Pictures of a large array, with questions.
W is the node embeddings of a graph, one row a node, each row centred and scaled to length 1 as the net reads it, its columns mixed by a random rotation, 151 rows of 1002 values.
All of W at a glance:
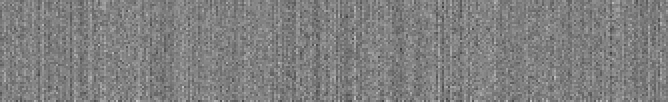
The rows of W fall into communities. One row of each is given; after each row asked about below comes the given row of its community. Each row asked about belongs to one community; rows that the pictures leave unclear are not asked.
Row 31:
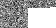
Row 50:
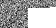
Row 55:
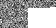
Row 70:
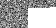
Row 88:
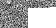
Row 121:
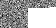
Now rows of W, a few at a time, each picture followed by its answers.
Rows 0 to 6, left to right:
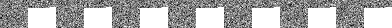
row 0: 121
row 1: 70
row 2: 50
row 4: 50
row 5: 88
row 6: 88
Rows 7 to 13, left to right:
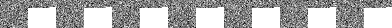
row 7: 50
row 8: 70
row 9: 50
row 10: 55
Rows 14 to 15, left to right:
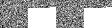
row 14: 50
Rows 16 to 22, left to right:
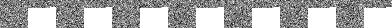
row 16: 70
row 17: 55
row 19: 121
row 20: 88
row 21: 55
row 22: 31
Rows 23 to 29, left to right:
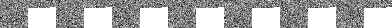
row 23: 121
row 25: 31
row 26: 55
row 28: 88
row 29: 88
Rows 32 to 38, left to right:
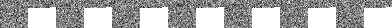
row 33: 70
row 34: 50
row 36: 88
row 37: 88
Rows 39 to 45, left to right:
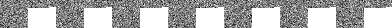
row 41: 55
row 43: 31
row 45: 121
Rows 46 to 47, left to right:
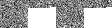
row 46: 31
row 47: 88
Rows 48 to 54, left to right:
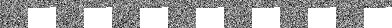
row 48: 55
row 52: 55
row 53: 70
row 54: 50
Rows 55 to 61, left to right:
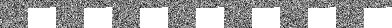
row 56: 70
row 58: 50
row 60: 121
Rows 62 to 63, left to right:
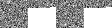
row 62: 88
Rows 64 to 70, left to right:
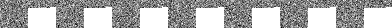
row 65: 50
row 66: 31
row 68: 88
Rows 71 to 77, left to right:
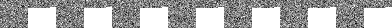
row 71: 55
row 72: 121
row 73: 50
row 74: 121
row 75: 121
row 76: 70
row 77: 50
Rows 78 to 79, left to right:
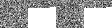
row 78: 70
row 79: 31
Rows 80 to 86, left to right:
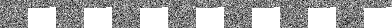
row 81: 70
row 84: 121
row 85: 31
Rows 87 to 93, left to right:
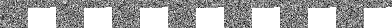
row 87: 70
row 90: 88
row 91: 55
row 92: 50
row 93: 88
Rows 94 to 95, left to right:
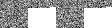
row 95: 70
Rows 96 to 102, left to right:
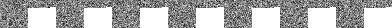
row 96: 31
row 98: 70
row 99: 88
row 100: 121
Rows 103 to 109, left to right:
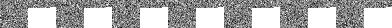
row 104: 88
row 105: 55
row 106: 88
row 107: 50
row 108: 88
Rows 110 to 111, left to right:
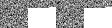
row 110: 50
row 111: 50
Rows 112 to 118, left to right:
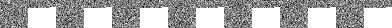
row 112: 88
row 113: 121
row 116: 31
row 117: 31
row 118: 50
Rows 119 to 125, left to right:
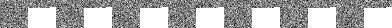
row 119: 70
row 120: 88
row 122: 31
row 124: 55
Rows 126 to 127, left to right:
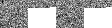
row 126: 50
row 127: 121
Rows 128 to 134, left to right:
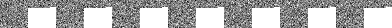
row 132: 88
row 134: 50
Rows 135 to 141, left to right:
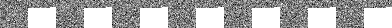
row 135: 70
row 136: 55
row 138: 121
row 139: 121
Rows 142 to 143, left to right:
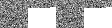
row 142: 121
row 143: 121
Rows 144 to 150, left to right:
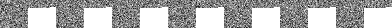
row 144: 88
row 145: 55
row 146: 70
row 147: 31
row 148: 55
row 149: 55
